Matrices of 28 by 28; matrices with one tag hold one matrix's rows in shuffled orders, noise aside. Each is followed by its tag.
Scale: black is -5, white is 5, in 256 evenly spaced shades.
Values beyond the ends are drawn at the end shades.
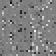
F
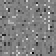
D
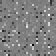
D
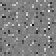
D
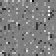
D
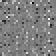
D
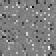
D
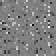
D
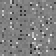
F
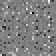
D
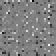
D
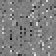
F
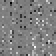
F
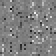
F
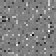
D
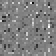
D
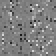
F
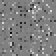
F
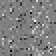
F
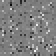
F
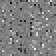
F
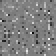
D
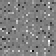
D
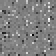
D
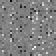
F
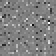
D
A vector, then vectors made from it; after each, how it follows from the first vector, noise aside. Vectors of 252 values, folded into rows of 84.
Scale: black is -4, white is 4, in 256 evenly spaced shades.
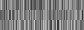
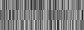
copied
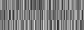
copied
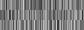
copied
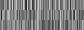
reversed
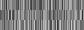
copied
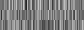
reversed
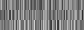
copied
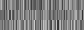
copied
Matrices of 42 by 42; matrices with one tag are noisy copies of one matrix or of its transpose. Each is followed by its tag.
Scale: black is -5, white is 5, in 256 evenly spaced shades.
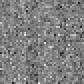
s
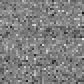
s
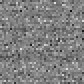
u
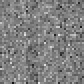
s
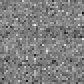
s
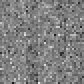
s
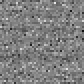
u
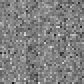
s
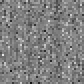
u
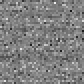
u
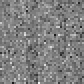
s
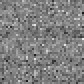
s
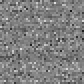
u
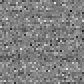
u
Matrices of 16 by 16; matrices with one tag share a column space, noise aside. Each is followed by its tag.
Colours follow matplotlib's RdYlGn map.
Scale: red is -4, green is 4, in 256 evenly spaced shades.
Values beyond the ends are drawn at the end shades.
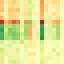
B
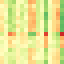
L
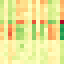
B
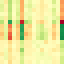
B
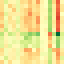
L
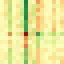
L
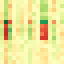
B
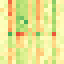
L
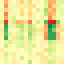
B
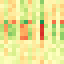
B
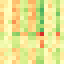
L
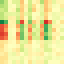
B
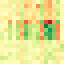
B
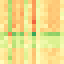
L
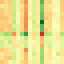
L
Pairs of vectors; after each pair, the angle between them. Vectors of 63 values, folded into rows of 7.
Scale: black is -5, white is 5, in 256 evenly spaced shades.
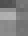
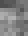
nearly parallel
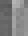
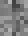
partly opposed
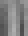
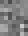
partly opposed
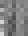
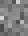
orthogonal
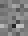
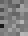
partly opposed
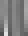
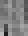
nearly opposite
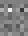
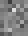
partly opposed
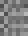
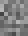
partly opposed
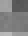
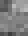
nearly opposite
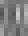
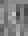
nearly opposite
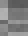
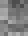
nearly parallel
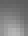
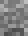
partly opposed
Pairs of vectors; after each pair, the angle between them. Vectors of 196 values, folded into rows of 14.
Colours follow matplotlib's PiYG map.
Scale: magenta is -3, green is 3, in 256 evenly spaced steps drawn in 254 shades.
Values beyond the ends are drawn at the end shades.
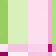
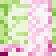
nearly parallel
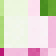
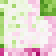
nearly parallel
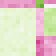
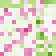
partly opposed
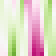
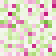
orthogonal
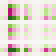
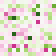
partly aligned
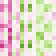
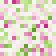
orthogonal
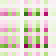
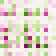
nearly parallel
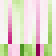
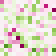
orthogonal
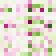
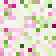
orthogonal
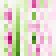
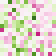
partly aligned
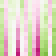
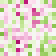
partly aligned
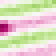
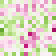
partly opposed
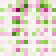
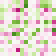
nearly parallel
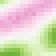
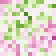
partly opposed
